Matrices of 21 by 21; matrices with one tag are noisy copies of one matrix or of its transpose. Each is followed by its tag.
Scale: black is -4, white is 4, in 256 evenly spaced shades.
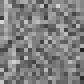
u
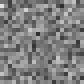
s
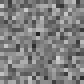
s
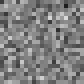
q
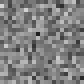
s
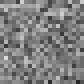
u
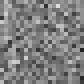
u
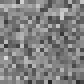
u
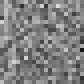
u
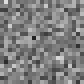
s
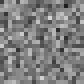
q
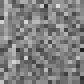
u
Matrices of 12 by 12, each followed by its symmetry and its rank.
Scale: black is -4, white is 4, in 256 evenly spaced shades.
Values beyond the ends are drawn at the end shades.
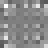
symmetric, rank two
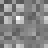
symmetric, rank two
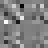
antisymmetric, rank two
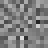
antisymmetric, rank two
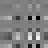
neither, rank one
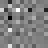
antisymmetric, rank two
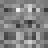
neither, rank two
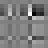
neither, rank one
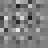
antisymmetric, rank two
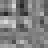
antisymmetric, rank two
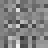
neither, rank two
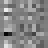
neither, rank two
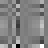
neither, rank one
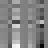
neither, rank one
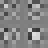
symmetric, rank two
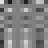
neither, rank one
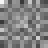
symmetric, rank two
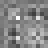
symmetric, rank two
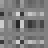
neither, rank one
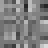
neither, rank two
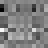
neither, rank two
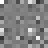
symmetric, rank two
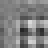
antisymmetric, rank two
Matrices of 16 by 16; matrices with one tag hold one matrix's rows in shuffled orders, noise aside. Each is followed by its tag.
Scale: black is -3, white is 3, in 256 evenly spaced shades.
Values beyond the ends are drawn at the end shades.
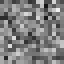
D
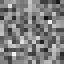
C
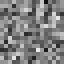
D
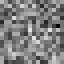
C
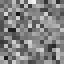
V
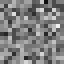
D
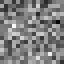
C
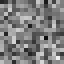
D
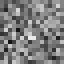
V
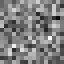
C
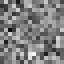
V
